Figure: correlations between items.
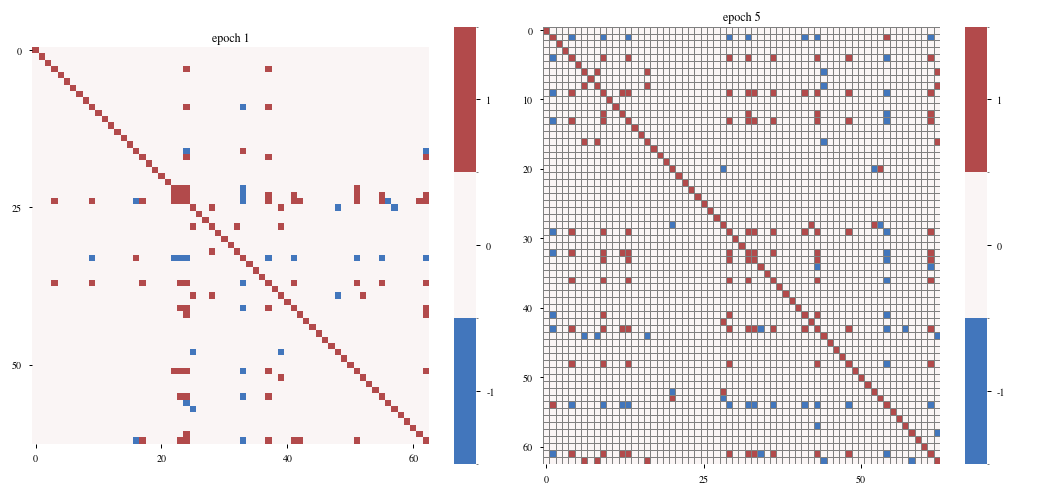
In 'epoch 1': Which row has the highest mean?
24
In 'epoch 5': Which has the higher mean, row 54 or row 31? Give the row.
31
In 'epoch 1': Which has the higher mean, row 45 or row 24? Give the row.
24
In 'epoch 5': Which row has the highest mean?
9
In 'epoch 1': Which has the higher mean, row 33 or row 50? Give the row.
50
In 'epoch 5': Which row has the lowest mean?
54
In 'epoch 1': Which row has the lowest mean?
33
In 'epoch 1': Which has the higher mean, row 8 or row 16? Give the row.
8
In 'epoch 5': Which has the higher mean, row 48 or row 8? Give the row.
48
